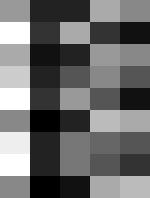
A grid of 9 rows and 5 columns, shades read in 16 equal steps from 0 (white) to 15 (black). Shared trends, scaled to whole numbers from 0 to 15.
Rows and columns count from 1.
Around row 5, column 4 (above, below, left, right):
7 4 6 14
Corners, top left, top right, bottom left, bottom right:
6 7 7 4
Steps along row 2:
up down up up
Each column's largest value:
7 15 14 12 14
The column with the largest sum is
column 2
